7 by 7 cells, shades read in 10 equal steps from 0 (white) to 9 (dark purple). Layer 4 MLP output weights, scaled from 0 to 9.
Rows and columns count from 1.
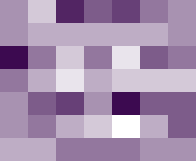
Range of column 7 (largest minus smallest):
4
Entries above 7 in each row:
1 0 1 0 1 0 0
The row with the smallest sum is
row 4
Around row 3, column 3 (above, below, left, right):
3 1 5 5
